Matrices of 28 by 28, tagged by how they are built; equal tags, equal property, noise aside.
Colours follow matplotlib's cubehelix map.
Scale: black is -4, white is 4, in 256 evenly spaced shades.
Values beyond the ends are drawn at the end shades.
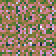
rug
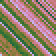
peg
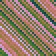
peg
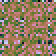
rug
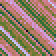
peg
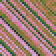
peg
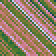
peg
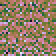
rug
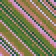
peg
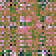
rug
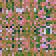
rug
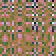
rug
